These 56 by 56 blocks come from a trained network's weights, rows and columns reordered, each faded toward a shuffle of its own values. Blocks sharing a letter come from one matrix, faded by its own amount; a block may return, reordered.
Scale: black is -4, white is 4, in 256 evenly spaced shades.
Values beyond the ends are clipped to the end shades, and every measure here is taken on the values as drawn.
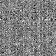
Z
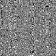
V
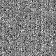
Z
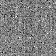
Z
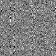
V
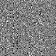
V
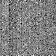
Z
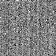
Z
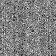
Z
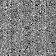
Z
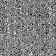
Z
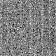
Z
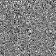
V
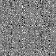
V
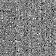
Z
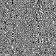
V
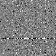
V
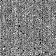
Z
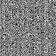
Z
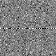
V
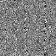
V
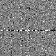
V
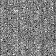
Z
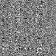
V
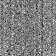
Z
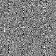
V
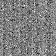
Z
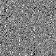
V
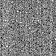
Z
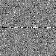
V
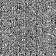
Z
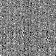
Z
